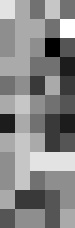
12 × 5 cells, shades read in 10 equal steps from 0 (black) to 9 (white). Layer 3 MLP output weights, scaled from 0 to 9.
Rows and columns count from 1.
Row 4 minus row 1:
-2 0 0 -3 -3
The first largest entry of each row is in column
1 5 2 1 4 2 2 2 3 2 1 5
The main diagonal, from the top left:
8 6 5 4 2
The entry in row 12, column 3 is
5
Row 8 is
6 7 6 2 3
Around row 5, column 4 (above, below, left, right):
4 4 2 2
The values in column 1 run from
1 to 8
